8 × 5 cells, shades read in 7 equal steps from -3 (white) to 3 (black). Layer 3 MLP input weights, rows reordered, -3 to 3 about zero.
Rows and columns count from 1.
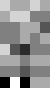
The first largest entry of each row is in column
2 4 5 1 3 3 3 1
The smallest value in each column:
-2 -3 -2 -2 -1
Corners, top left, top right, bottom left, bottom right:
-2 -1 3 -1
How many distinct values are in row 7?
2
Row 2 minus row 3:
-1 -2 -1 1 -1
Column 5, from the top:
-1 0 1 -1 0 -1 0 -1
